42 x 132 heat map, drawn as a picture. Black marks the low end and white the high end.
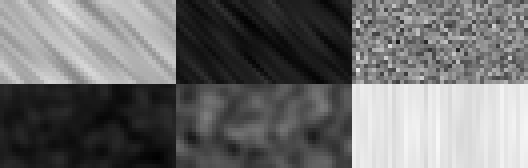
It is made of 2 by 3 panels. Panel 1,1: high, slanting down to the right. Panel 1,2: very low, slanting down to the right, faint in contrast. Panel 1,3: middling, fine-grained, strong in contrast. Panel 2,1: very low, blotchy, faint in contrast. Panel 2,2: low, blotchy. Panel 2,3: very high, streaked downward, faint in contrast.
